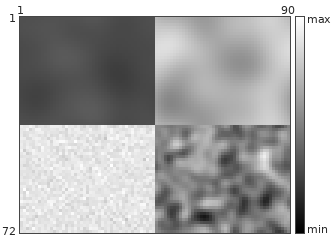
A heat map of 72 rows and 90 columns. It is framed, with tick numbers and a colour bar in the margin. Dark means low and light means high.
The table splits into 2 rows of 2 panels. Panel 1,1: low, smooth, faint in contrast. Panel 1,2: high, smooth. Panel 2,1: very high, fine-grained, faint in contrast. Panel 2,2: middling, blotchy, strong in contrast.
